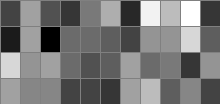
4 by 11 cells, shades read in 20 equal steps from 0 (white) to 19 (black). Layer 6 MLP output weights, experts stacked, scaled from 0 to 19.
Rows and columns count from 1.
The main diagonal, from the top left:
14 7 7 14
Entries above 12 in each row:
5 3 2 4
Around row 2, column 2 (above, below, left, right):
7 8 17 19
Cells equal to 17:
1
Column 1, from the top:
14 17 3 7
